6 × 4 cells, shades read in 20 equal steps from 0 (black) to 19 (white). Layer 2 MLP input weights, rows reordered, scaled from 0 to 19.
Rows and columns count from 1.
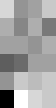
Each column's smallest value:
0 8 11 9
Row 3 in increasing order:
11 12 12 13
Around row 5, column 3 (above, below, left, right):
12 16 15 15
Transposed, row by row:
16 13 12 7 11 0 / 11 10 12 8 15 19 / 12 13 11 12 14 16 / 15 9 13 12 15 15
